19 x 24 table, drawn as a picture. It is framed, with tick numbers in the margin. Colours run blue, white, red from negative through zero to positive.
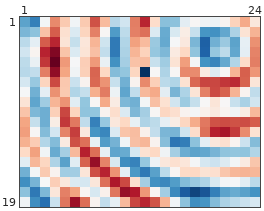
Lone odd cells: 1, lower than its neighbours. Mirror symmetry: none. Slope: none. Rings: centred on the top right.
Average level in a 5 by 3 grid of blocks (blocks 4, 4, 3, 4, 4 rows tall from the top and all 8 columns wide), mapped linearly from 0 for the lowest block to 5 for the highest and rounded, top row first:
421
425
224
412
240
